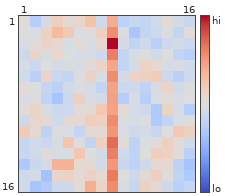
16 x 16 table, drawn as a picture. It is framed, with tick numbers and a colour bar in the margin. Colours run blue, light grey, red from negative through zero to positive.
Histogram: skewed, a long tail of high values. Grain: streaks running down. Slope: none. Odd lines: column 9.
